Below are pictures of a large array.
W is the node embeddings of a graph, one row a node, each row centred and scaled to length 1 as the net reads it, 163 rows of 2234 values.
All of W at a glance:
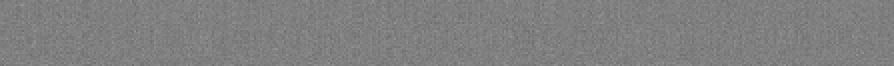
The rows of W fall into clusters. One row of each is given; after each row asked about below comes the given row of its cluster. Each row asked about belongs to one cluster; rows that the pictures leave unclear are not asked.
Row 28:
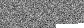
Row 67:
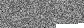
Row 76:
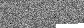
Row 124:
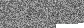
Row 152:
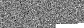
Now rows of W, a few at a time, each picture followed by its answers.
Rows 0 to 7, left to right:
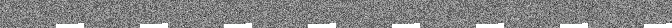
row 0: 67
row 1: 67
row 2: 152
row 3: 152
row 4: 76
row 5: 124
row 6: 67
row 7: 124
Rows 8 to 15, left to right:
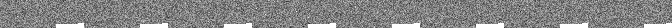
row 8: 152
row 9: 67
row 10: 124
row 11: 152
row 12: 28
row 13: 67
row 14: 28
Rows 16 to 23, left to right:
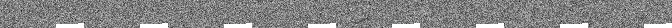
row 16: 124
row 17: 124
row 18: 152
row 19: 76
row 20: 67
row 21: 67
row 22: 124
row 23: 76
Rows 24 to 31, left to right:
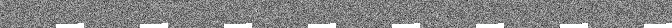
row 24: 152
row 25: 152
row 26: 76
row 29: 124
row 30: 28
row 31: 124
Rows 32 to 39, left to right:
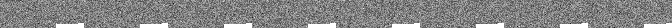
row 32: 76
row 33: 152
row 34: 124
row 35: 67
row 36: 124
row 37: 152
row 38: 152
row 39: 124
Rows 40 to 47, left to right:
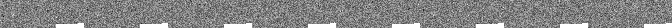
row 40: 152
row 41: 152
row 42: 124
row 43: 67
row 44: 67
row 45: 152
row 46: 124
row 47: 76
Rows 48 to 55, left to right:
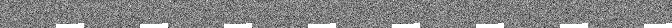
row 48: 67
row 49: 76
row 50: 76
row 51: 76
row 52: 152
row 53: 124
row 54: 28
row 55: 67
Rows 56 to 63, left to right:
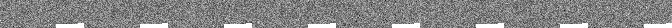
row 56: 152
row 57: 124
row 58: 124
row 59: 124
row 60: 28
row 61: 152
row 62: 67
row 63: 28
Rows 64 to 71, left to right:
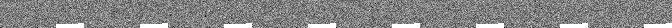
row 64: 76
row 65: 124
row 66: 152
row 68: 76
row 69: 76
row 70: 28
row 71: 152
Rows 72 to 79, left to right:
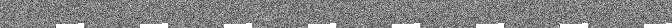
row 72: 124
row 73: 76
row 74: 28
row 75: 67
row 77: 76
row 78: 67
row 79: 76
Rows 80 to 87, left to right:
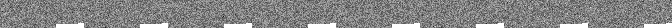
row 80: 67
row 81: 152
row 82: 76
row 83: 28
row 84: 67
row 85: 152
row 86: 124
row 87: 67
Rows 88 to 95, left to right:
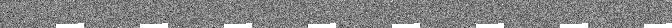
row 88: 76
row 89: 67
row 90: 67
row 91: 67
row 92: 124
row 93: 67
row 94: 28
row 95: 67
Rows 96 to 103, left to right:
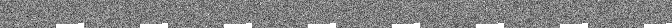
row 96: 124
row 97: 67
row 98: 28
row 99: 28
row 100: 152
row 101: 76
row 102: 67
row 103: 67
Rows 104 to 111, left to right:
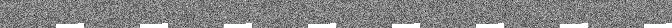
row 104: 76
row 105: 67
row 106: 28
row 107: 67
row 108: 76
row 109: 67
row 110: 28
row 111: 76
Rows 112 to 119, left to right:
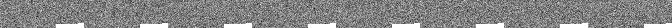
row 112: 152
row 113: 124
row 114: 76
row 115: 28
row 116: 67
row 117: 152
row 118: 152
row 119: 76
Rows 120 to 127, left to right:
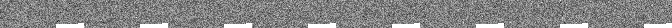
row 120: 124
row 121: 67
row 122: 67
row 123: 76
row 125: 124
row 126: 124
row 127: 76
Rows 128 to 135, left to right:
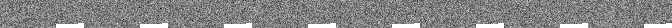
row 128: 67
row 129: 28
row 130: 28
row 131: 67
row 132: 124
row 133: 67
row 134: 28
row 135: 124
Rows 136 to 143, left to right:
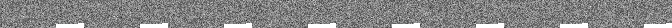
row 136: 67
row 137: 76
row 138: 67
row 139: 124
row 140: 152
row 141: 67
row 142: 76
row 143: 124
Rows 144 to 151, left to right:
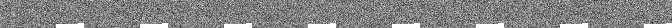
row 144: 152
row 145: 124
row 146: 124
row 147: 28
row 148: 76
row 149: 28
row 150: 124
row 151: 76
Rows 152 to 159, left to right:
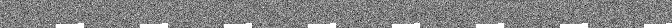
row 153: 28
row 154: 152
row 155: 28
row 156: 28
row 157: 28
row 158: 76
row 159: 67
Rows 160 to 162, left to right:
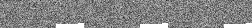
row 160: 76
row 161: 67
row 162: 152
